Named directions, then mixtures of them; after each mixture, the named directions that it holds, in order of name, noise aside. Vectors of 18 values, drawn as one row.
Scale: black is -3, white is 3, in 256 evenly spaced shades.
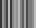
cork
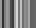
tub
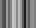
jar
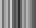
cork, jar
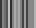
cork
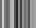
tub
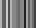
cork, jar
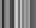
tub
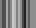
jar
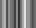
jar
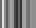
jar, tub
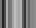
jar, tub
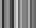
tub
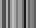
cork, jar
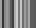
tub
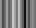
jar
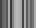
cork, tub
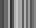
cork, tub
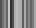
cork, tub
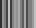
cork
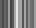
cork, tub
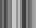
cork, jar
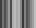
cork, jar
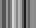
jar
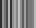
cork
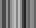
jar
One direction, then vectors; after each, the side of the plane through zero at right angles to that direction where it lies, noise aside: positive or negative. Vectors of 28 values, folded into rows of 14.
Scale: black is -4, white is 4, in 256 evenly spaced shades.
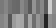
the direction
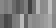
positive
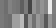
positive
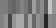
positive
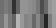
positive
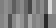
positive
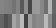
positive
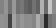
positive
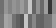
negative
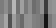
positive
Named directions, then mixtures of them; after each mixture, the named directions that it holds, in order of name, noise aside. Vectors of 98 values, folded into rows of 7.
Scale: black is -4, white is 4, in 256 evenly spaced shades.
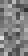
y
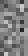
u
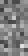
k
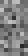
k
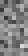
k, u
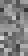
k, y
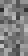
k, y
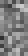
u, y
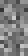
k, y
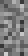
k, u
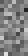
u, y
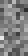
y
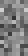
k, y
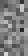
u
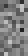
u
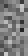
u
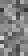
k, y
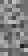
k, y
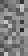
u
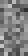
y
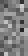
u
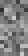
k, y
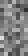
y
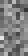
y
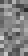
y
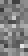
k
